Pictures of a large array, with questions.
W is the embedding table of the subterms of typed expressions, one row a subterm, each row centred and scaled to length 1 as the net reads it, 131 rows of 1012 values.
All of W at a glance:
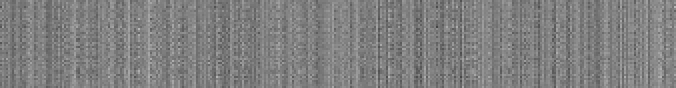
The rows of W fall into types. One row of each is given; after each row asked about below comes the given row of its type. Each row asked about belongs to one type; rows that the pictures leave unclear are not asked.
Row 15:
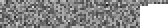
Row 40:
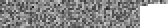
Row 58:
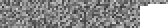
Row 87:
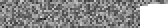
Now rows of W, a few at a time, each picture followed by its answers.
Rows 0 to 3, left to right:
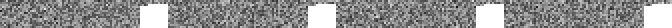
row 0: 58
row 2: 87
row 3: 40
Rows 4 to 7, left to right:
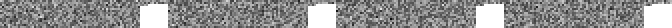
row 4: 87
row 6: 58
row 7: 40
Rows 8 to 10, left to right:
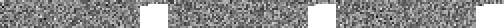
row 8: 15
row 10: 40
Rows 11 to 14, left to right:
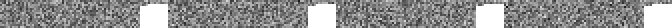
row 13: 40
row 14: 15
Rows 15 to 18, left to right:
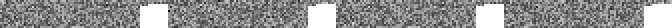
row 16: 58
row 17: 15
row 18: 40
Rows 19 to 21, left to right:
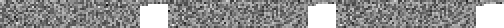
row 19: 15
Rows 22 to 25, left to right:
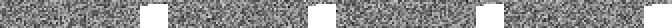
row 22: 15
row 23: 87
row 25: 40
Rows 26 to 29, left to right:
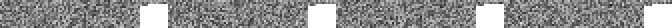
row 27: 40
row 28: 15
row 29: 15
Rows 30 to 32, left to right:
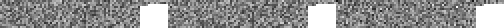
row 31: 58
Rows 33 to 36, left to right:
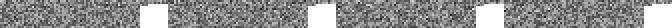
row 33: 15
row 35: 40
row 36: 58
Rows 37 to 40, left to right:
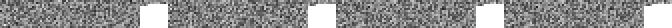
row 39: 40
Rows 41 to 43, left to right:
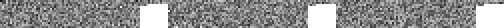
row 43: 15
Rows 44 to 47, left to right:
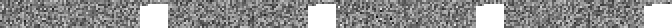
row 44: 15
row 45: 58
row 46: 40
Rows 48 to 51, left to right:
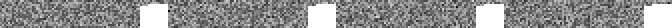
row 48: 87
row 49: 58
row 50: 87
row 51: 15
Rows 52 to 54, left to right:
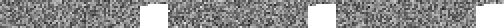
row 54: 40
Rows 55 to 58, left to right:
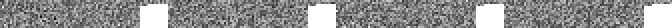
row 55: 40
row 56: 15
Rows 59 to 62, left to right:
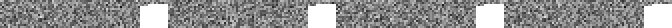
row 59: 87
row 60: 15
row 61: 40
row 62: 87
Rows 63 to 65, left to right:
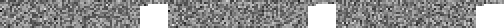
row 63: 58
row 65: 58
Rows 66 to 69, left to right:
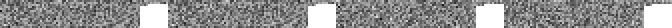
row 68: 15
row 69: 40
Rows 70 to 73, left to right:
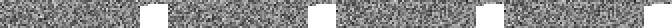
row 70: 87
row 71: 40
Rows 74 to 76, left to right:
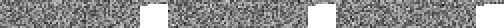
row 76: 15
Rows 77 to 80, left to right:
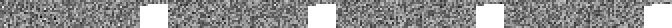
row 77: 40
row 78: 58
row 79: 15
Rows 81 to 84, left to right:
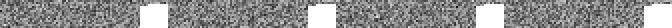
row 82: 58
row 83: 87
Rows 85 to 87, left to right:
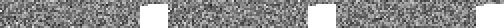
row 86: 15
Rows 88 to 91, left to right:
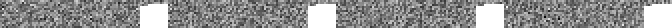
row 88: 40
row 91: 40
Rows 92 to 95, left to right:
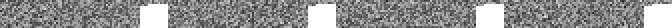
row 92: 58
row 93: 58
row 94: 87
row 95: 87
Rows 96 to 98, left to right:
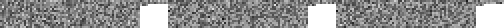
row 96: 40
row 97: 58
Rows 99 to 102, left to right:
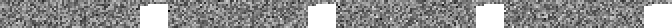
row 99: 58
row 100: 58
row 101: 15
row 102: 87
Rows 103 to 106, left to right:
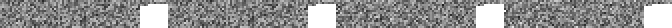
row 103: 58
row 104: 58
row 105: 40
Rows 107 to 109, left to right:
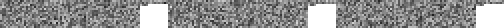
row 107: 15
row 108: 40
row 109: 58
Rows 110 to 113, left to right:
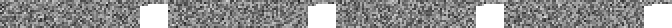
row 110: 40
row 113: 87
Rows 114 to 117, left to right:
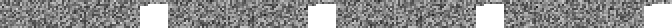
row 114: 58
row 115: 58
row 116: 58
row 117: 40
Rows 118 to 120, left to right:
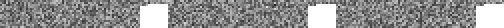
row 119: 15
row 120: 58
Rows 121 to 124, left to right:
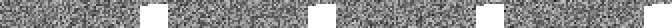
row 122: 58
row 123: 58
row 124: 58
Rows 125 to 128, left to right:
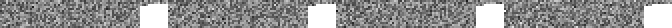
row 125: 40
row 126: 58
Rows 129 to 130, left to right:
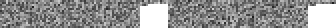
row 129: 40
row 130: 15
